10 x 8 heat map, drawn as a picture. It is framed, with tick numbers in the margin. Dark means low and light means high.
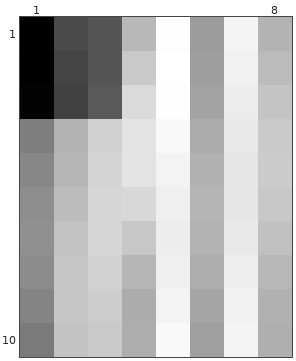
The ninth with the lowest average is the top left. In the top left lies a patch that is lower than the rest. Overall the values sit about 70% of the way up the scale. The centre is the smoothest part.
